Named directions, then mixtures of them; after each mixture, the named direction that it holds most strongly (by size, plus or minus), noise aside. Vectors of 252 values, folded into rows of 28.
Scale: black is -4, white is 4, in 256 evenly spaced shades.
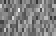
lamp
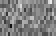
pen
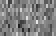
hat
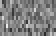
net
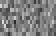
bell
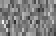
bell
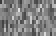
lamp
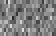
lamp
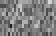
pen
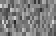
bell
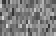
net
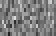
bell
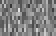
lamp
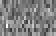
net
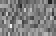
pen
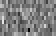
hat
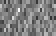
lamp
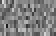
net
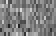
hat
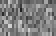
pen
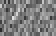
lamp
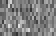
hat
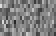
bell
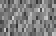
lamp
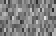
lamp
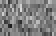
pen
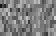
bell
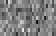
hat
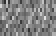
lamp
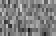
pen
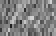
pen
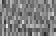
net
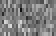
hat
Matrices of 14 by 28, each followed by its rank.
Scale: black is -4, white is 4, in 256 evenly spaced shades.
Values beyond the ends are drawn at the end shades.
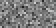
full rank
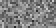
full rank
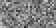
full rank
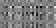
two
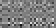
two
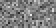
full rank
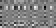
two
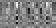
two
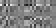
two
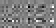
two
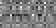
two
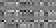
two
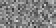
full rank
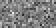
full rank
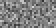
full rank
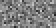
full rank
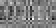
two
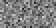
full rank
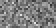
full rank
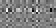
two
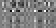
two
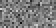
full rank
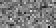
full rank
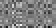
two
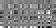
two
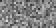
full rank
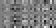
two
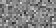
full rank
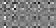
two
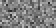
full rank
